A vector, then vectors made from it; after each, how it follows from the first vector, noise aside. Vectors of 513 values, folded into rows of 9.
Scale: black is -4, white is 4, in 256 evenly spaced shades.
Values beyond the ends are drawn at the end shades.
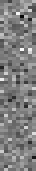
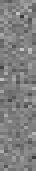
shrunk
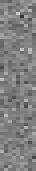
shrunk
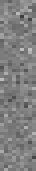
shrunk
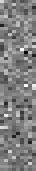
wrapped around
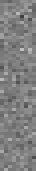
shrunk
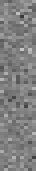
shrunk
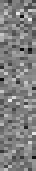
sign-scrambled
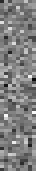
wrapped around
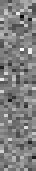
copied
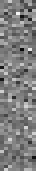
sign-scrambled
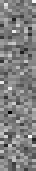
wrapped around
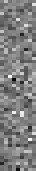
wrapped around
